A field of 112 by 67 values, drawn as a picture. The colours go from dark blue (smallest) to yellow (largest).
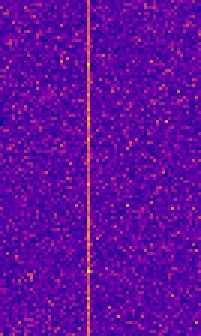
Average level on the scale: 20%. Mirror symmetry: none. Histogram: skewed, a long tail of high values. Odd lines: column 30. Stripes: none. Slope: none.
